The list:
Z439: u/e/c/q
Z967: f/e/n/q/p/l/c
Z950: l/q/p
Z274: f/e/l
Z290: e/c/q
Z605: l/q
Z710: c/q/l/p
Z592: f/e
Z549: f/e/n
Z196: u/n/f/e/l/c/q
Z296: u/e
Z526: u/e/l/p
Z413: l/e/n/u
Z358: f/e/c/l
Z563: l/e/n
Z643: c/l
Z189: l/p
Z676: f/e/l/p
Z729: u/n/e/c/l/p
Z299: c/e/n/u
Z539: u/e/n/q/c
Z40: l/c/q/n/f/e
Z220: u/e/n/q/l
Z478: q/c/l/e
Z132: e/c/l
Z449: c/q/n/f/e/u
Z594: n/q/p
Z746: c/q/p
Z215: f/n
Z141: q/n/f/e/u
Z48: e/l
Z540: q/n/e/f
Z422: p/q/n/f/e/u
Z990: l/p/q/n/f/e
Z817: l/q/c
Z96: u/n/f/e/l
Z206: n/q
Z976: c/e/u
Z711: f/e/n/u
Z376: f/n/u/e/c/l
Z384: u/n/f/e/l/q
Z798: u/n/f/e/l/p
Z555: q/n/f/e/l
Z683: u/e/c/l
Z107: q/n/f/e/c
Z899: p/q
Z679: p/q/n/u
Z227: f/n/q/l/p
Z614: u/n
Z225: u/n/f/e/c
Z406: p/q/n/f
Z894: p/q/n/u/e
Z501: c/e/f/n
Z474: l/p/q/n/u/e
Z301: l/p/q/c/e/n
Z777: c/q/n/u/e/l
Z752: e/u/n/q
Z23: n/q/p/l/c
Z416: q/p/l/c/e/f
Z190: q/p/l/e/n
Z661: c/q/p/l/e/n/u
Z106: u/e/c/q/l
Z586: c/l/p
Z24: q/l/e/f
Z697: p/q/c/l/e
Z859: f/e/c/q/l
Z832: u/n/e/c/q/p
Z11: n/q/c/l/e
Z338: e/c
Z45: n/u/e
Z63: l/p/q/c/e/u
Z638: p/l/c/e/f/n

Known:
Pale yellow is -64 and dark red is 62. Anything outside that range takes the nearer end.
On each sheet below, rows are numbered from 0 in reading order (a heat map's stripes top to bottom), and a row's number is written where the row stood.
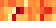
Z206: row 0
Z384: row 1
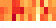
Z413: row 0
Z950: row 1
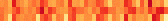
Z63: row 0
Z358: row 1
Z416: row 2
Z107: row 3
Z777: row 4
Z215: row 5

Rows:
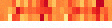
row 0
Z227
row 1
Z299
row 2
Z40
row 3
Z976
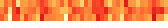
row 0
Z189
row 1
Z729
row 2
Z817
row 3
Z501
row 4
Z697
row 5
Z96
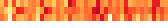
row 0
Z605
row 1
Z190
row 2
Z439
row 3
Z592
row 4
Z676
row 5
Z683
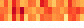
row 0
Z48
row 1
Z290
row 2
Z859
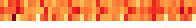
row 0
Z614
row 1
Z746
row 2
Z555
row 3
Z474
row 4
Z301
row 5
Z711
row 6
Z274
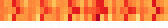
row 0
Z832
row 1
Z661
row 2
Z220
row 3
Z45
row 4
Z141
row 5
Z894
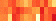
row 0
Z638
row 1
Z643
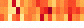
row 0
Z899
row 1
Z563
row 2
Z376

